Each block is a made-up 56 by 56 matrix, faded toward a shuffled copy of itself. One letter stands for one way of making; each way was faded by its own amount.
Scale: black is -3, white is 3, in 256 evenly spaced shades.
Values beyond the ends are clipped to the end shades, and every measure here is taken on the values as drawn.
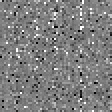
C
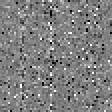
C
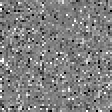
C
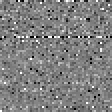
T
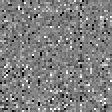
C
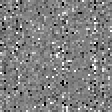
C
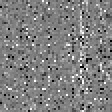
C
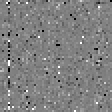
C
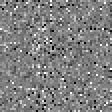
C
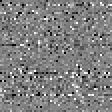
T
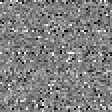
T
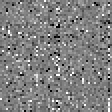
C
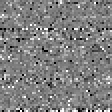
T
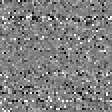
T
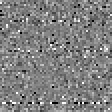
T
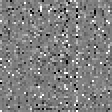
C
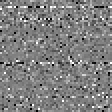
T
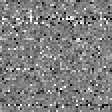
T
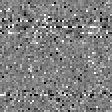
T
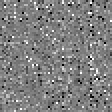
C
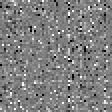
C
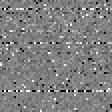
T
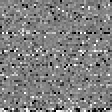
T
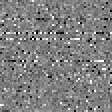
T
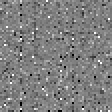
C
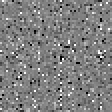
C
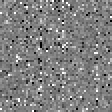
C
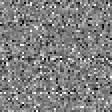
T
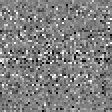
T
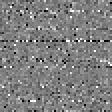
T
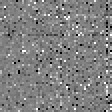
C
